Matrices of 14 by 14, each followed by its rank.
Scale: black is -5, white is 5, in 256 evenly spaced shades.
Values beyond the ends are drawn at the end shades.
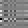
one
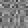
three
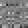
three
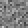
full rank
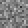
full rank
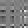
one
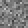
full rank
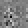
three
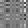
one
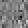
three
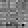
three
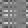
one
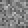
full rank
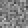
full rank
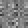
three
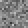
full rank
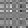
one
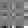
one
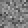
full rank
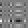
one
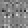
three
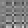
one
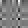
one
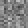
three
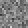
full rank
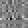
three
